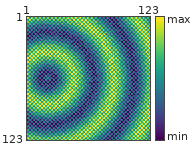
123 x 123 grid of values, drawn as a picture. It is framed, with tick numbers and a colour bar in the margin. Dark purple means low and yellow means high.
Concentric rings centre on the middle left. On average the colour sits 50% of the way up the scale. There is no seam.
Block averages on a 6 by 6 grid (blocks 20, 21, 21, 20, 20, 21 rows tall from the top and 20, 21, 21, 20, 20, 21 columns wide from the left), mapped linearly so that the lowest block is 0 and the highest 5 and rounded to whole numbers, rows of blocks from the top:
1 1 4 4 0 5
4 4 0 4 2 3
2 2 4 1 4 1
2 2 4 1 4 1
4 4 0 4 2 3
1 1 4 4 0 5
